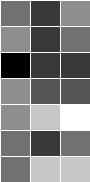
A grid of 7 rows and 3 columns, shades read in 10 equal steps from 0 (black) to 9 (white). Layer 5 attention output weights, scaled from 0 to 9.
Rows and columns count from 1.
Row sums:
11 11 4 11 21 10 18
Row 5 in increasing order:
5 7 9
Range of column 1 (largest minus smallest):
5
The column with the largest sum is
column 3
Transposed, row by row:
4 5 0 5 5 4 4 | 2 2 2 3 7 2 7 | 5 4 2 3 9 4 7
